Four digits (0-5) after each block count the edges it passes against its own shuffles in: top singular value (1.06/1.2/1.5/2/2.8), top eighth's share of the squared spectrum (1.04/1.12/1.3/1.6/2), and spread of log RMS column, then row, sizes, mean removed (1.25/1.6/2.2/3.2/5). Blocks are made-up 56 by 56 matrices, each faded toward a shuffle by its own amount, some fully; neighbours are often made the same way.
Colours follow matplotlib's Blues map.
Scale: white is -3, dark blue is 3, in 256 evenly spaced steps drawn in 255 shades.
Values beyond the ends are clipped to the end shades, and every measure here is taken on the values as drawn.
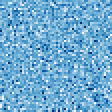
2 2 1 0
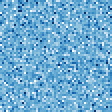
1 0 0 0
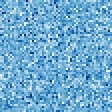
3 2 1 1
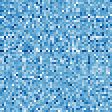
4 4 2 2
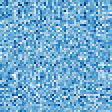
4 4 2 2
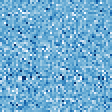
3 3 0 1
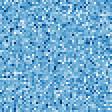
1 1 0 0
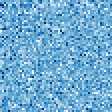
3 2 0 1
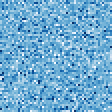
3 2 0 1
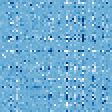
2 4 3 3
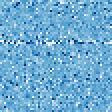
2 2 0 2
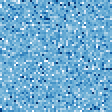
0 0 0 0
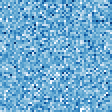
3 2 1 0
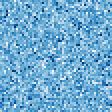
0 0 0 0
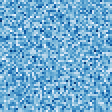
0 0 0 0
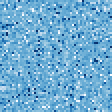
1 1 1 0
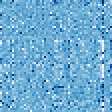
4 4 2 2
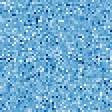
3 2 0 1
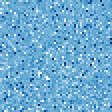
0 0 0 0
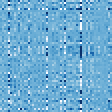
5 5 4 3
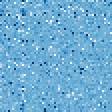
3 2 0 0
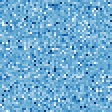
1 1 0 1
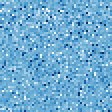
0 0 0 0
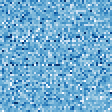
1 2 0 2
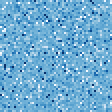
2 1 0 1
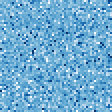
2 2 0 0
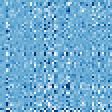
4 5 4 3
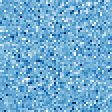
2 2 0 0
